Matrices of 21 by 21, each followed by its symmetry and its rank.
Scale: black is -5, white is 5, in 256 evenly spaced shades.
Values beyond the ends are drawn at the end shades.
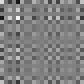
symmetric, rank one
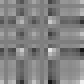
symmetric, rank one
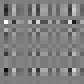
neither, rank one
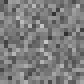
neither, full rank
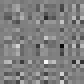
antisymmetric, rank two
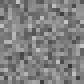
neither, full rank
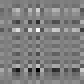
neither, rank one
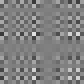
symmetric, rank one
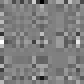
antisymmetric, rank two
